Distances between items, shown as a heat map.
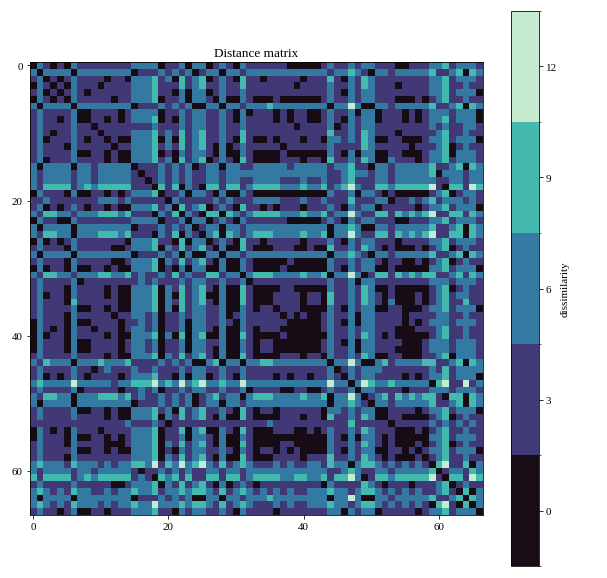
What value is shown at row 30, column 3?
3
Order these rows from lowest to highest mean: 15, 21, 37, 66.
37, 21, 66, 15
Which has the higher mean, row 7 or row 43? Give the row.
43
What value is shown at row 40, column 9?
3
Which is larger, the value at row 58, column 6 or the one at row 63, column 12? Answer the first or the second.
the first
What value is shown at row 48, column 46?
3
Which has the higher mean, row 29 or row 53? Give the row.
53
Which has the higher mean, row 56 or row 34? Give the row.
34
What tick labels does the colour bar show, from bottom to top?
0, 3, 6, 9, 12
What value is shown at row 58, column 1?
6
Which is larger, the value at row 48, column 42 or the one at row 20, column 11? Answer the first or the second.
the second
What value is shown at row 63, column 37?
3
